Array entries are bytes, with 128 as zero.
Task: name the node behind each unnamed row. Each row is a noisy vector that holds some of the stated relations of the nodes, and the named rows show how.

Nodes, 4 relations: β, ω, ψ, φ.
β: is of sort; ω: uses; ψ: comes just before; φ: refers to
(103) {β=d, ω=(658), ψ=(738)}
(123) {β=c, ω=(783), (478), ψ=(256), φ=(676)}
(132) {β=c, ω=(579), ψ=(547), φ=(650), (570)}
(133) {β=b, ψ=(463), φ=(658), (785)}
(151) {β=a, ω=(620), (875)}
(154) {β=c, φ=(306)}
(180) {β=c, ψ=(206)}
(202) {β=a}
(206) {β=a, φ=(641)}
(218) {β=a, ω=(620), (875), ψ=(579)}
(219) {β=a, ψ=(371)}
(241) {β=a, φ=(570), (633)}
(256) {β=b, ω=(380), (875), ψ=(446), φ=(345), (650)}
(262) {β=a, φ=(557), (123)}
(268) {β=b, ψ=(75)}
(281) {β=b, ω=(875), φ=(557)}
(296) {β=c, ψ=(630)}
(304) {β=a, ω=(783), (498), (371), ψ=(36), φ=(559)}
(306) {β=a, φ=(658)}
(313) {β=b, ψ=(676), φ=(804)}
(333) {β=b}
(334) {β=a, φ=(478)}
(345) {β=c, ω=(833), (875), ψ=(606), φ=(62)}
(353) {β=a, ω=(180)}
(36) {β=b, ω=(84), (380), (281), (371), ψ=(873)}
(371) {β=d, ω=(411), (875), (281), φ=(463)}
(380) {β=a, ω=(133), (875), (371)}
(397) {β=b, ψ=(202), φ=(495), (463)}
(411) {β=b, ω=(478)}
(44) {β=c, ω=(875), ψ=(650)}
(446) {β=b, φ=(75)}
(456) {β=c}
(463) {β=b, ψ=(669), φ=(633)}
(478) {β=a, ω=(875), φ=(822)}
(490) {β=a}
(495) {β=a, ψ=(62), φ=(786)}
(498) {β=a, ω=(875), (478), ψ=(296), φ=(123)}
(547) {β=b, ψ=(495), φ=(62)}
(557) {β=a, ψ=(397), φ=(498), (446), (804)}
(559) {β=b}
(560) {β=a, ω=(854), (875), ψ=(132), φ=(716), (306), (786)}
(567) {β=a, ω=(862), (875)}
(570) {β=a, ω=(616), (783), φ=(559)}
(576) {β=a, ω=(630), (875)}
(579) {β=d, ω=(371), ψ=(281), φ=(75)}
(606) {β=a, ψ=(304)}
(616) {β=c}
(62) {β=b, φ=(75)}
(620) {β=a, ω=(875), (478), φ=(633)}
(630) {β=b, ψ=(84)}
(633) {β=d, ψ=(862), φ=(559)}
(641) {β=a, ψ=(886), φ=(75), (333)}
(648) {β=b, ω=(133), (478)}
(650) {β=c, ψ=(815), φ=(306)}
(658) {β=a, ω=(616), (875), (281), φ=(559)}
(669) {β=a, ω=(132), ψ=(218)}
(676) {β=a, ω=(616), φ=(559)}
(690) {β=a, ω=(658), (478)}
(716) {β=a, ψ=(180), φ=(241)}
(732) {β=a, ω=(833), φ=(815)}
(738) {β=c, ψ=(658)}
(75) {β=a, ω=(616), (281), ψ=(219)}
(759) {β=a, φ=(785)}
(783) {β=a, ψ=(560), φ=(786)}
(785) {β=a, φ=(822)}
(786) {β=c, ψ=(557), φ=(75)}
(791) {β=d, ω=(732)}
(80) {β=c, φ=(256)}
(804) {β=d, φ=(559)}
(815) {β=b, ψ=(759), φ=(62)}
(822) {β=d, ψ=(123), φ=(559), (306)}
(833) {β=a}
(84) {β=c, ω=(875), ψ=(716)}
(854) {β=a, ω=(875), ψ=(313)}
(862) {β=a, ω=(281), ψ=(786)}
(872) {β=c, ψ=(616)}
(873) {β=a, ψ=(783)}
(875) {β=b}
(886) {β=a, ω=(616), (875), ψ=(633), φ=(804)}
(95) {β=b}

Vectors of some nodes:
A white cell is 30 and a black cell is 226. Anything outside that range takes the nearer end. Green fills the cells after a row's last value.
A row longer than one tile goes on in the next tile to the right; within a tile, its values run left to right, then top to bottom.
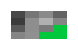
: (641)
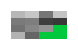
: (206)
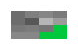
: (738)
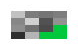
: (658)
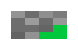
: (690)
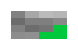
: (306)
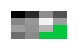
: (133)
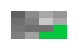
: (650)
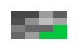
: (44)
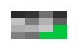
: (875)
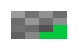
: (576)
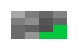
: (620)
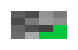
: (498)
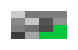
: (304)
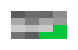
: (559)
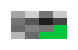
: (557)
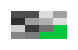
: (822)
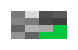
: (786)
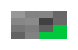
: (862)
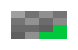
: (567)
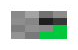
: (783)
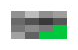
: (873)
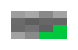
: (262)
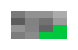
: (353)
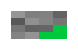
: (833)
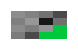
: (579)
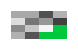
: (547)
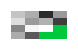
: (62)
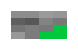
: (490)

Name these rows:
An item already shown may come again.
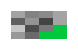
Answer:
(804)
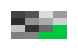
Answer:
(822)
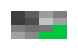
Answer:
(872)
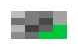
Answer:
(633)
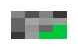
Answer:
(75)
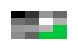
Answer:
(268)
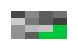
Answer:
(281)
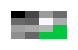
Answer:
(268)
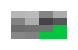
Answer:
(560)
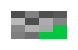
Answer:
(815)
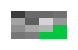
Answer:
(313)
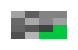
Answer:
(886)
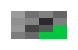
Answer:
(371)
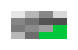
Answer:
(202)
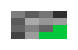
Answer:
(75)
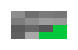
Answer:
(123)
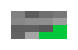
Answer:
(123)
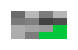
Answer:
(180)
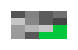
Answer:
(281)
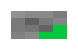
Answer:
(219)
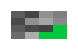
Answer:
(498)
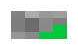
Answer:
(154)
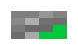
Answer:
(478)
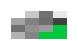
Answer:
(495)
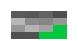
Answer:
(36)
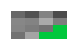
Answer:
(616)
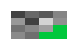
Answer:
(463)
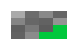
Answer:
(669)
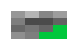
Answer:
(759)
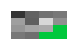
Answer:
(313)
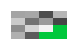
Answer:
(547)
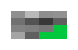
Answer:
(873)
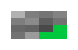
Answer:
(620)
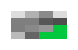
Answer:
(202)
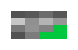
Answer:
(256)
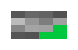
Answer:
(36)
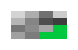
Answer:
(132)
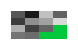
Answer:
(103)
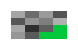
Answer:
(791)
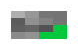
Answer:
(732)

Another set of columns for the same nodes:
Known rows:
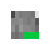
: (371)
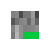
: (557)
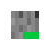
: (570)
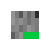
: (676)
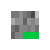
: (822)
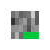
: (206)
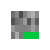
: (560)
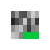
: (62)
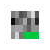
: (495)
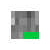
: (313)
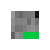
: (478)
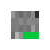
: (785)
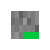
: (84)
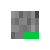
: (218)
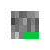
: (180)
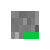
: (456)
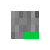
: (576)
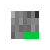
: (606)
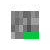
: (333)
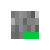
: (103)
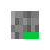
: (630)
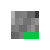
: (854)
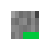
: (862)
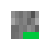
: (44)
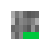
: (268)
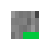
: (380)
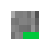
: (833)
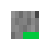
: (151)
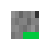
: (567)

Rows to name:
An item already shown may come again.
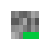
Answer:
(397)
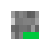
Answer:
(133)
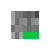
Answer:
(559)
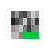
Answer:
(62)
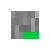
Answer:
(732)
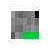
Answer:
(478)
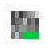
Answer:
(132)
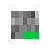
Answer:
(822)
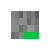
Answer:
(620)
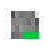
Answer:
(371)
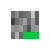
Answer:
(206)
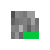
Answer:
(579)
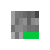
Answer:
(559)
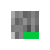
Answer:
(875)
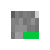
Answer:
(804)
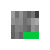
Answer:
(641)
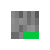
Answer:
(620)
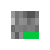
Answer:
(463)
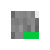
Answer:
(791)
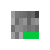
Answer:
(559)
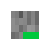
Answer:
(620)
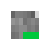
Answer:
(633)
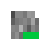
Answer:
(579)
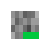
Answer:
(815)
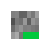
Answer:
(786)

